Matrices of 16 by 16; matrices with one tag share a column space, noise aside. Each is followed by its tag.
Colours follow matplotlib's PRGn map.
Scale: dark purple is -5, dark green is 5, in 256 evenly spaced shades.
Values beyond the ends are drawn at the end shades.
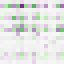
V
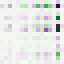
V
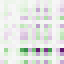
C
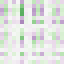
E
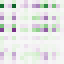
V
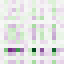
C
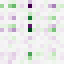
V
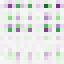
V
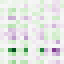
C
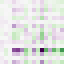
C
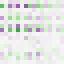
V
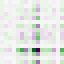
C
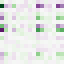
V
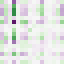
E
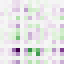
C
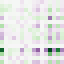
C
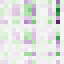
E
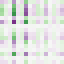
E
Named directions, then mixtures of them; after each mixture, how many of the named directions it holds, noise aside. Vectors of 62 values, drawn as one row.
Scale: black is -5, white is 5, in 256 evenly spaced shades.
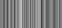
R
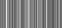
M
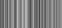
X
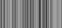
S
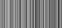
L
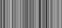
one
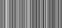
two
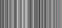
one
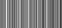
one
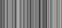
two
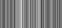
one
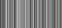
three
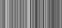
two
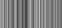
one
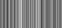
one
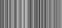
one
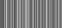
three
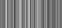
two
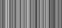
three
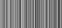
two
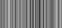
two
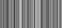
two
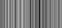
three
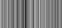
one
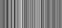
one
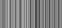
two
